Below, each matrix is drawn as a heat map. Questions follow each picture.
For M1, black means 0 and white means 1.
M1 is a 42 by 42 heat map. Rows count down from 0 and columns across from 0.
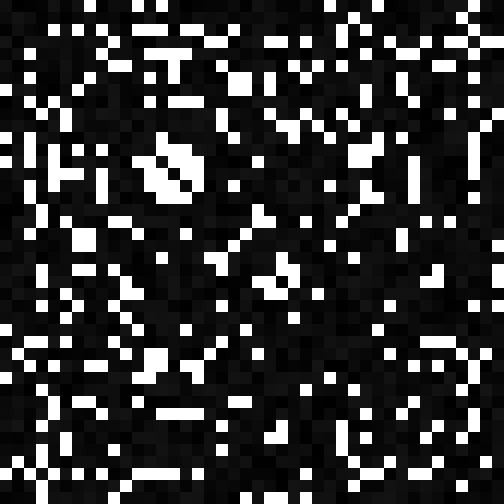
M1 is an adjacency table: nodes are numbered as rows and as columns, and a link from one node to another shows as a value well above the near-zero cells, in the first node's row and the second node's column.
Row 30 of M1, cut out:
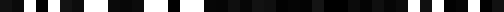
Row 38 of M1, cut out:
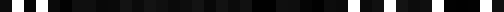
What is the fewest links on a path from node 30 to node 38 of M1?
2
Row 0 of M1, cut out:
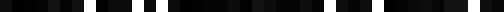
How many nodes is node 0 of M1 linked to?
6
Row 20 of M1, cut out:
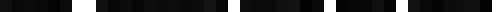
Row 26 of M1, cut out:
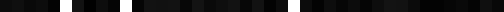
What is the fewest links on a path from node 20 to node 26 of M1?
4
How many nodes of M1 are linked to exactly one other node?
0
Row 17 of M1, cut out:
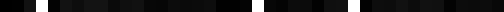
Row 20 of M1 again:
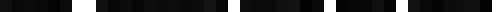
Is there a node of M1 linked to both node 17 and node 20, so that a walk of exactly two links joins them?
no
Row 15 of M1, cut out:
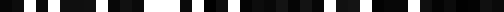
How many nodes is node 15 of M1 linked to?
11
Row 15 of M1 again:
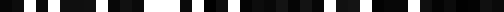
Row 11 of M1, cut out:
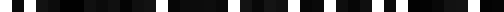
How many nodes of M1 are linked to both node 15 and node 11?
4
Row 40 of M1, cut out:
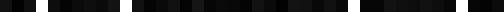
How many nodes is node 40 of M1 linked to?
4
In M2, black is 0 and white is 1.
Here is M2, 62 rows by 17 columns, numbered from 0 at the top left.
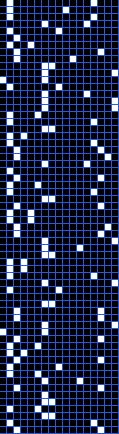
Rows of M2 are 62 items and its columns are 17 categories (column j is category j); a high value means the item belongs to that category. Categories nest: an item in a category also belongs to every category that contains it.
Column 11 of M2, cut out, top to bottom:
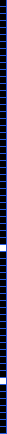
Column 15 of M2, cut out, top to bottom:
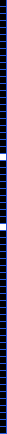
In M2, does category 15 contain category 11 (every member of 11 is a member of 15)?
no
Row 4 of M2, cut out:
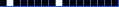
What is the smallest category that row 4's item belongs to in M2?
8
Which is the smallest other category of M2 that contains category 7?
6
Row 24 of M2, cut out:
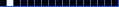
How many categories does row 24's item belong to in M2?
1
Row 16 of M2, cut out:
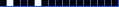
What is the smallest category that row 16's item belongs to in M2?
5
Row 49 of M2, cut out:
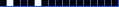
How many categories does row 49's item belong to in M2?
2
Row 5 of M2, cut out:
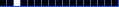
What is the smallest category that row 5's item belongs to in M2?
2
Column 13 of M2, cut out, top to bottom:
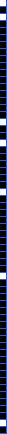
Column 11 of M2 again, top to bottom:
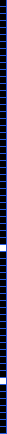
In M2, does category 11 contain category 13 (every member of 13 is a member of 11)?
no
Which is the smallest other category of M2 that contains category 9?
1
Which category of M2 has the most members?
1
